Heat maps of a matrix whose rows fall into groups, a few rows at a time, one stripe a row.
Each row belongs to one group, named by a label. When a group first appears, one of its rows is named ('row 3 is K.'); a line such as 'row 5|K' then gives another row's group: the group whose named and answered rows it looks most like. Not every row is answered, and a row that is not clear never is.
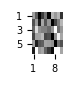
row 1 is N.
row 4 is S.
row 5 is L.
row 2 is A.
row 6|S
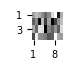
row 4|S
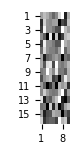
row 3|S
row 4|A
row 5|S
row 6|S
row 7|L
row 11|N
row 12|S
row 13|L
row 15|L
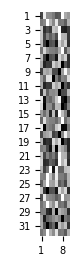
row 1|S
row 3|L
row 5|N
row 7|N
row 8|L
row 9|S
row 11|L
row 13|L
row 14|L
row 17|L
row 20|N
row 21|N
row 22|N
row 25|A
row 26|N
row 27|S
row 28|A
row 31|N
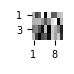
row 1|A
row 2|S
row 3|N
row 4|N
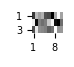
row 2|L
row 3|S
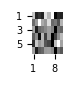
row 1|L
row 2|A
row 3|L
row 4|A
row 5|S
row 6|L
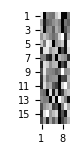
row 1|L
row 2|L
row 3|L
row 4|S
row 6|A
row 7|N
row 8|A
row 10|A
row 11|S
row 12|A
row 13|N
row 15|A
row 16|A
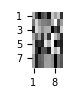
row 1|N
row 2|S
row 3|A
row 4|N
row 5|L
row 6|N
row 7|L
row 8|L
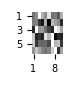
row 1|A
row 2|N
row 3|S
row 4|L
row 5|N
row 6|S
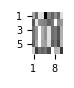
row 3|A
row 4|A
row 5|A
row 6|N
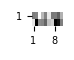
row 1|A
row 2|L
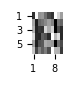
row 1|S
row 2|L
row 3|L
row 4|N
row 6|N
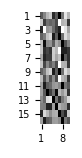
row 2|N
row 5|L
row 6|L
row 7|L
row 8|N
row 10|N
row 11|L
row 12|N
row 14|N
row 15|A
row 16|L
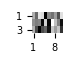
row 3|N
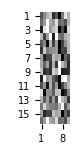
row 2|A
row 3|A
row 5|A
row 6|A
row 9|L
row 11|A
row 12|L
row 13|N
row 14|S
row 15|L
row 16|A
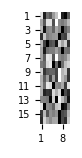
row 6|L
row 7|A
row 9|N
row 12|L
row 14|L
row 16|A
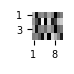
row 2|A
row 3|L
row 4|N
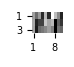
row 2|L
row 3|L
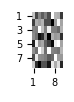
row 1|N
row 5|S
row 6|A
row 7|S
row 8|N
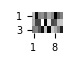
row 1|L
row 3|N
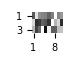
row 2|N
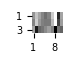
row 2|S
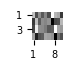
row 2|A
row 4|L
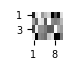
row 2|A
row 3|S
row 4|L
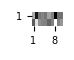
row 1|L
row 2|S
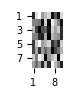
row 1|A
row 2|N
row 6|A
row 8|N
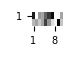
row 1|S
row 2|S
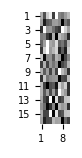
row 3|S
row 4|N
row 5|A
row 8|A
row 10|A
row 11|N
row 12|N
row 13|A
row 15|A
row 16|L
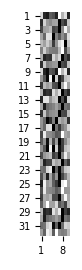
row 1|N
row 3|S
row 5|S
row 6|S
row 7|L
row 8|A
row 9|N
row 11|S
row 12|L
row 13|A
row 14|L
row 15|A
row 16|N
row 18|S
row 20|A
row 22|L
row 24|A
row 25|S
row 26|S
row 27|S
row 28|A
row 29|L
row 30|L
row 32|A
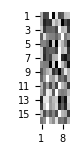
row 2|L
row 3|N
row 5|N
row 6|N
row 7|L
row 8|N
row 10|A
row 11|N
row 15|N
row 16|A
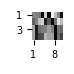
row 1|N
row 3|L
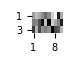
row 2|N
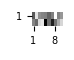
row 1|S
